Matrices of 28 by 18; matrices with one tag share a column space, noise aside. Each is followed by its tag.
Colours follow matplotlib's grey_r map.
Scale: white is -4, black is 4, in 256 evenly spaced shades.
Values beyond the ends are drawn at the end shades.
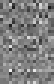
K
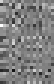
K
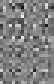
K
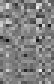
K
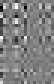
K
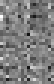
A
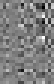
K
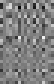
K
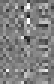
K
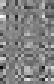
A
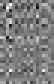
K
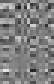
K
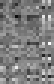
A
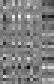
A
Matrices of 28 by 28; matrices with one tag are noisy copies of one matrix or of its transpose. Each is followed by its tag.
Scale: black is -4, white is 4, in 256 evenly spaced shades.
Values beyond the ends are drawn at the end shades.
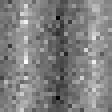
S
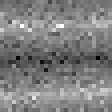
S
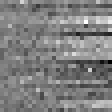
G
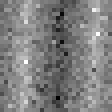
S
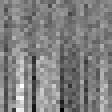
G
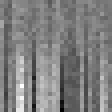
G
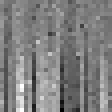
G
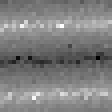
S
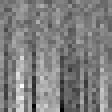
G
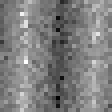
S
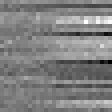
G
